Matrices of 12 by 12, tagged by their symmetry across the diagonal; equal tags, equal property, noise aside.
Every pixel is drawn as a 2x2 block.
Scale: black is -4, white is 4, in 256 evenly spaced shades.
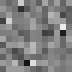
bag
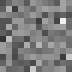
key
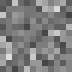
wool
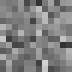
bag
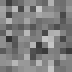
bag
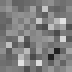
wool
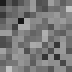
wool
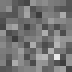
wool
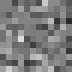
key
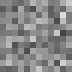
key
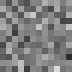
bag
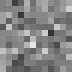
key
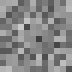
wool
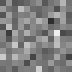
key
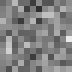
key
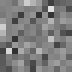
wool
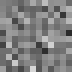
bag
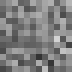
bag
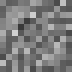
wool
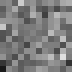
key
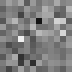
bag
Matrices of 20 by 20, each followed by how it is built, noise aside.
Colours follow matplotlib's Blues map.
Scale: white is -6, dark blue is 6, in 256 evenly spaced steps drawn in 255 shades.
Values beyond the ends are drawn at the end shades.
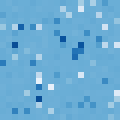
sparse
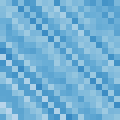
Toeplitz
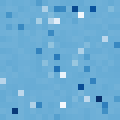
sparse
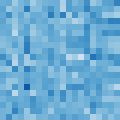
low rank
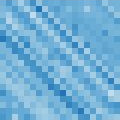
Toeplitz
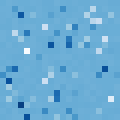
sparse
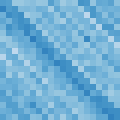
Toeplitz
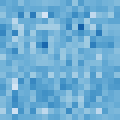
low rank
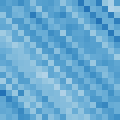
Toeplitz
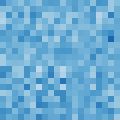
low rank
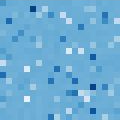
sparse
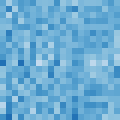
low rank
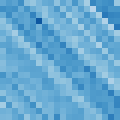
Toeplitz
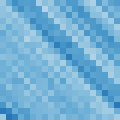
Toeplitz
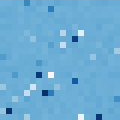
sparse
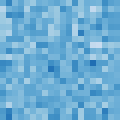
low rank
